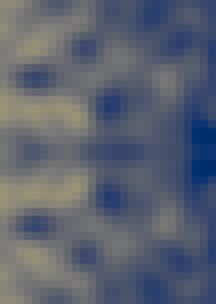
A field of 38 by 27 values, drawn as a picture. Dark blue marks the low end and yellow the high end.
Slope: up to the left. Ninth with the lowest average: middle right. Mirror symmetry: top to bottom. Ninth with the highest average: middle left.
